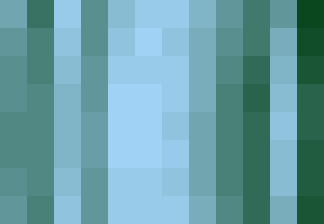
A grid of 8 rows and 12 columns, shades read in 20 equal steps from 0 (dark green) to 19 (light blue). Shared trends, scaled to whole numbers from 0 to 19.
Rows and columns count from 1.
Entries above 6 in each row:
10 11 10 10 10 10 10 10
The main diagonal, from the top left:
13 8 16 11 19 19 17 14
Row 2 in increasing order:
1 7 8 10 10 11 14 14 17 17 17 19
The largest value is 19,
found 7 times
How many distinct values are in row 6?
10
